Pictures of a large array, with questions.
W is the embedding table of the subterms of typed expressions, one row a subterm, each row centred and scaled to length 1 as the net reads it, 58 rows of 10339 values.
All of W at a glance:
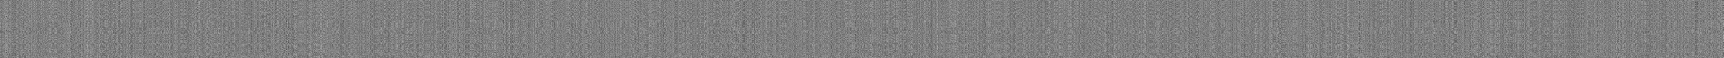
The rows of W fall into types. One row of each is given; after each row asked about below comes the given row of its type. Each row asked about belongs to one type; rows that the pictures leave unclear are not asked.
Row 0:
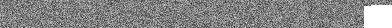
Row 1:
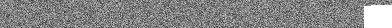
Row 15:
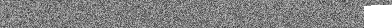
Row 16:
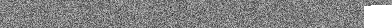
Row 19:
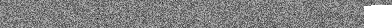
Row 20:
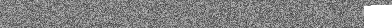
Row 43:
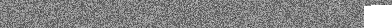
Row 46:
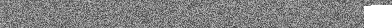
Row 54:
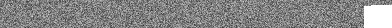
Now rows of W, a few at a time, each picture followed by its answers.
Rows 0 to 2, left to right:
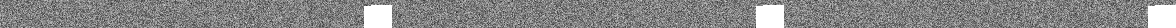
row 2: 20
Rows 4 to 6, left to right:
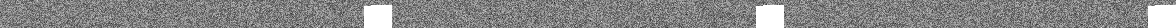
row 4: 20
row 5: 19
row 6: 20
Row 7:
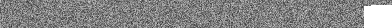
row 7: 0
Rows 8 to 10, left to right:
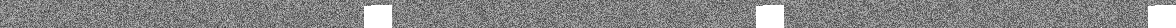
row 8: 15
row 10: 46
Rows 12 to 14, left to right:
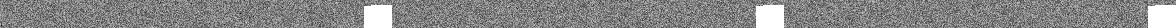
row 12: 0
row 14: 46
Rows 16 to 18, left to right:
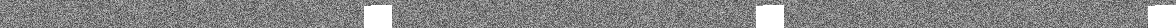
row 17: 43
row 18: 1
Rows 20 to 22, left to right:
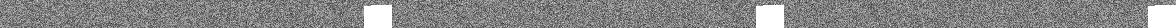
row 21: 54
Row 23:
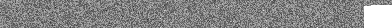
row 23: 46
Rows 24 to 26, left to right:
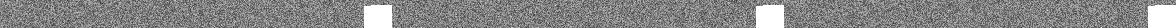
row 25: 0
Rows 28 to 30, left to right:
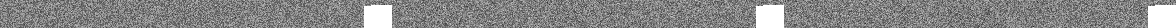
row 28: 43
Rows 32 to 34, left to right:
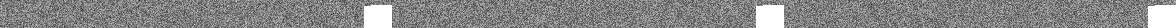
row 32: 43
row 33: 43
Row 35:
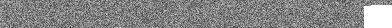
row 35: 46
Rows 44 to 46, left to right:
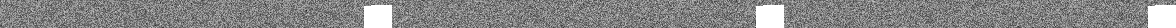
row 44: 15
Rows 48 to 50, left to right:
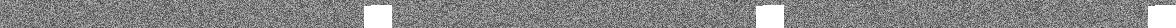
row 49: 20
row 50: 16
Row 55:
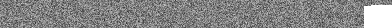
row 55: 19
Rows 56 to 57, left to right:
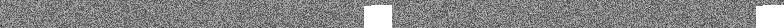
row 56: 15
